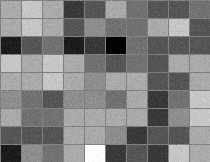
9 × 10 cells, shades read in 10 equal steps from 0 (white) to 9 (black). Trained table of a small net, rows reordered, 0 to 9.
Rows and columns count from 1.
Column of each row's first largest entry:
4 4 6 6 8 8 8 7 1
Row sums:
46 39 66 38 36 45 38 50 45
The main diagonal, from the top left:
3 2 5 3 4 5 3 6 2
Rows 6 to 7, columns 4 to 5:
4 4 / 3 3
